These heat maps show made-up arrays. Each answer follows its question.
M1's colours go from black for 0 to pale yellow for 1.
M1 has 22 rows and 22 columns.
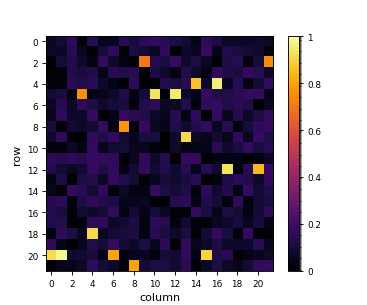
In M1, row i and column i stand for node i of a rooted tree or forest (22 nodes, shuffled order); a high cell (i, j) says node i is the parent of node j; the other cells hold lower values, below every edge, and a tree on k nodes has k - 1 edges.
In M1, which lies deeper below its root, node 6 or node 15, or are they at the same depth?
the same depth
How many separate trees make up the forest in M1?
5
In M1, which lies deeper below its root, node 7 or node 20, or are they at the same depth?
node 7
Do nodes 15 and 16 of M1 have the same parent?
no
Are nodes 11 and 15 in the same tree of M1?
no
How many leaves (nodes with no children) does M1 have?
13
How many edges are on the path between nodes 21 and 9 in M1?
2
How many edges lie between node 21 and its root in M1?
1
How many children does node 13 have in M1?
0
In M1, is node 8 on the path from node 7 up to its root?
yes
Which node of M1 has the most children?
20
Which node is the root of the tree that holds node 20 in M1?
5
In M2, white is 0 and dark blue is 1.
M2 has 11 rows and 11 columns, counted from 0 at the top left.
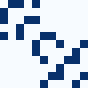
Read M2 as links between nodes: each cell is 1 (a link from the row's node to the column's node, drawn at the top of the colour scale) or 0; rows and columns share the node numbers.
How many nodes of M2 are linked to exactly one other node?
3
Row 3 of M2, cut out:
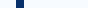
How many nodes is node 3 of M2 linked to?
1
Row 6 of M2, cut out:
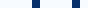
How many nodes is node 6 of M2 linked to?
2
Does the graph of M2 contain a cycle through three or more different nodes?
yes
